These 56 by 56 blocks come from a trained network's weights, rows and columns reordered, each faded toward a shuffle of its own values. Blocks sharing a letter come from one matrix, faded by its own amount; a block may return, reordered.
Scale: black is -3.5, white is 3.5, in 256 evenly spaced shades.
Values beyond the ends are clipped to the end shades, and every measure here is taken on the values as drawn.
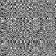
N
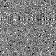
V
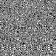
V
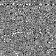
V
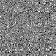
V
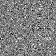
V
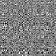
N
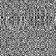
N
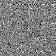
V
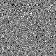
V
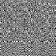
N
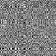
N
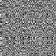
N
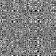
N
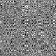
N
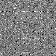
V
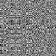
N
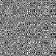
N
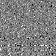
V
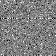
V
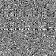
V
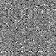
V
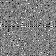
V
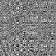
N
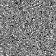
V
